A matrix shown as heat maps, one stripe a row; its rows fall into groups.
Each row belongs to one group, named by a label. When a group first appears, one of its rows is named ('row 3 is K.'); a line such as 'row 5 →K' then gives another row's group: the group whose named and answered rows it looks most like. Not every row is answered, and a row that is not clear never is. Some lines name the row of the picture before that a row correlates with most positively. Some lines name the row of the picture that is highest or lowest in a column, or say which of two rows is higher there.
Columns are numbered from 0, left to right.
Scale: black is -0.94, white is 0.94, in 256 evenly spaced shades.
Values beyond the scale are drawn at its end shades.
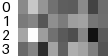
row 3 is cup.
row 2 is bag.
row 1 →cup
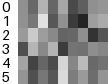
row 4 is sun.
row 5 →sun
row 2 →bag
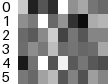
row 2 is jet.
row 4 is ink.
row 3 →jet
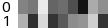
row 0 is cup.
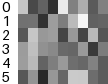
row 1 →cup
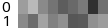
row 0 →bag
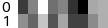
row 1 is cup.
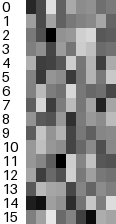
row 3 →cup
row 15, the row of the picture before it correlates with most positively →0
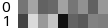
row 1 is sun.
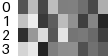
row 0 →jet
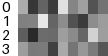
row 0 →sun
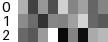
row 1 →cup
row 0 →sun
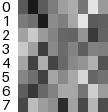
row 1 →cup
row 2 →bag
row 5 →cup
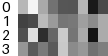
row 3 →sun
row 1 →ink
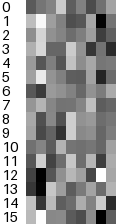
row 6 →ink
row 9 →sun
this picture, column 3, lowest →9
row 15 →bag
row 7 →bag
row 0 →jet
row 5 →bag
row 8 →sun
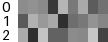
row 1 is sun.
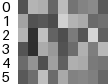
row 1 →sun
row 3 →ink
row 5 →ink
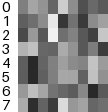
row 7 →sun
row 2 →jet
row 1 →jet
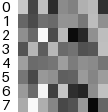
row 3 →jet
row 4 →sun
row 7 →bag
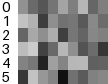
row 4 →cup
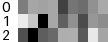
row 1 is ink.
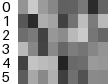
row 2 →cup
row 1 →ink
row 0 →bag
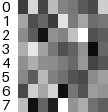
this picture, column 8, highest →0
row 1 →sun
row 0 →jet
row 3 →bag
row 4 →bag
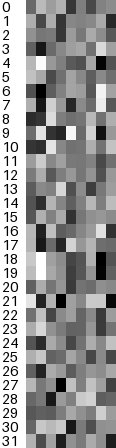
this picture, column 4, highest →9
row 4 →bag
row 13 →jet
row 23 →bag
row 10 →ink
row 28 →cup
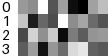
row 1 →sun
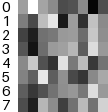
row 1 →jet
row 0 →bag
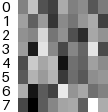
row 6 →sun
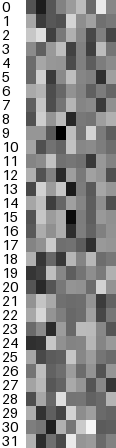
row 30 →cup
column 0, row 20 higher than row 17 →No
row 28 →jet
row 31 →sun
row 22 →bag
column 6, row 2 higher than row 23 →No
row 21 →bag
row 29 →sun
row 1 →sun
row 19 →ink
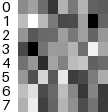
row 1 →bag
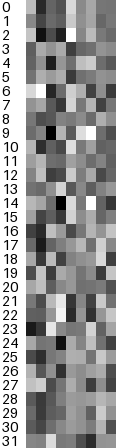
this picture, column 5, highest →9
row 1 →sun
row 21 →jet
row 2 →sun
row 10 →sun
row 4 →cup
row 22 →jet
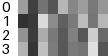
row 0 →sun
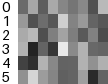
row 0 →jet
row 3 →sun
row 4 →ink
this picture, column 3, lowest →3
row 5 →bag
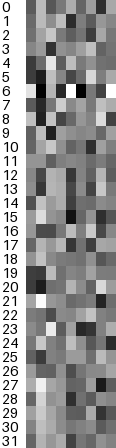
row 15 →bag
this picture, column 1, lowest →6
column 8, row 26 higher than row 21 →Yes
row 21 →bag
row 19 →ink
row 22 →cup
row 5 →ink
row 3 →cup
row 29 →bag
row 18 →bag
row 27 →bag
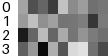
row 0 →sun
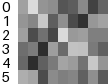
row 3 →cup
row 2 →sun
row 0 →bag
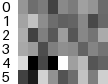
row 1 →bag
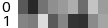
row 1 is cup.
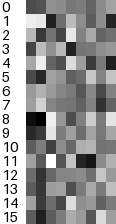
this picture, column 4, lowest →3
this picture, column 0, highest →1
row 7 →bag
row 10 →cup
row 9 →ink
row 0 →ink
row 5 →ink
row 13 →ink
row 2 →sun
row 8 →ink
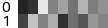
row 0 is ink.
